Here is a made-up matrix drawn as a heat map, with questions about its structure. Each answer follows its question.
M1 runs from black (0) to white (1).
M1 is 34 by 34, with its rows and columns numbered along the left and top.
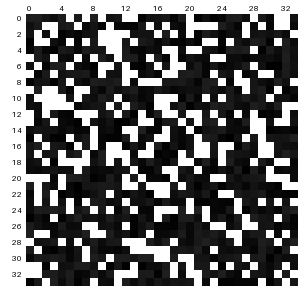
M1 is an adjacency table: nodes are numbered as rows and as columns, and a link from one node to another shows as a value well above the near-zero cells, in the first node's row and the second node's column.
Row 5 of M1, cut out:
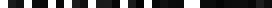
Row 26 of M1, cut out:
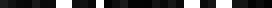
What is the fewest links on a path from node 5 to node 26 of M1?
2
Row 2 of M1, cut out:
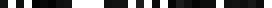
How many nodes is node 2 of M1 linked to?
11
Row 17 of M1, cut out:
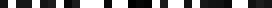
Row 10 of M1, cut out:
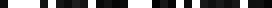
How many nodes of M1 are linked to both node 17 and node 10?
6
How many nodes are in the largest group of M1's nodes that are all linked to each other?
4
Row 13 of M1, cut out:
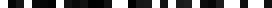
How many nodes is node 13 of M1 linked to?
12
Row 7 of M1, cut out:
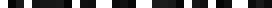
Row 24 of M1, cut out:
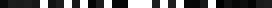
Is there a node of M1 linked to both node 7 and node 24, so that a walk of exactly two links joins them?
yes
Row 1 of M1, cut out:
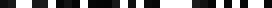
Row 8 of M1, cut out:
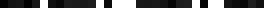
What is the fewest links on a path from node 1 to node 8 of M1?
2
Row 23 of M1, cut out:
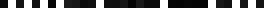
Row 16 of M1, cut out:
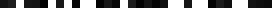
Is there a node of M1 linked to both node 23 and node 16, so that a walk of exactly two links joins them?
yes
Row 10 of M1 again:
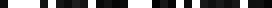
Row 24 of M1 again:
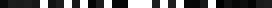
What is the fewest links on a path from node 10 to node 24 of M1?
1
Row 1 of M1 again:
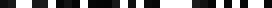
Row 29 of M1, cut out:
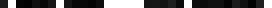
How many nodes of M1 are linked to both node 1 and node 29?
3
